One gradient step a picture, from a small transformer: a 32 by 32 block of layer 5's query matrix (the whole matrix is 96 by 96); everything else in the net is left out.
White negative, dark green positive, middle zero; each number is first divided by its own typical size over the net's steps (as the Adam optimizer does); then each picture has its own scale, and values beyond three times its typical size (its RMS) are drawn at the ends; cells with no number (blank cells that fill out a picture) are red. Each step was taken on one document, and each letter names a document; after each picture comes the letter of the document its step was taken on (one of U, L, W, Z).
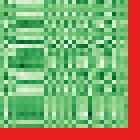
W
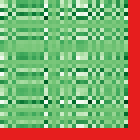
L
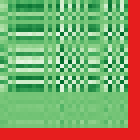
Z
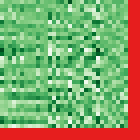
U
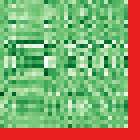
W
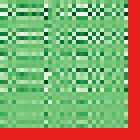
L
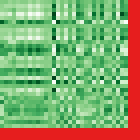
U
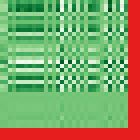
Z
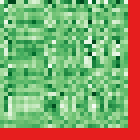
W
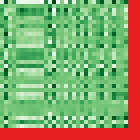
W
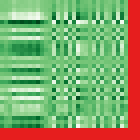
U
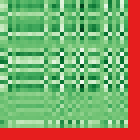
Z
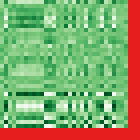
W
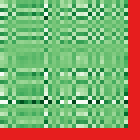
L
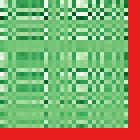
L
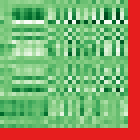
U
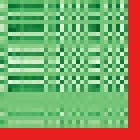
Z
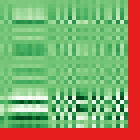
U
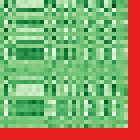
W
